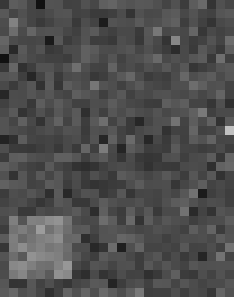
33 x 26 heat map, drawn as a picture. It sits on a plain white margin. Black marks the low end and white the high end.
Histogram: skewed, a long tail of high values. Ninth with the highest average: bottom left. Average level on the scale: 30%. Odd patch: higher, in the bottom left. Mirror symmetry: none.
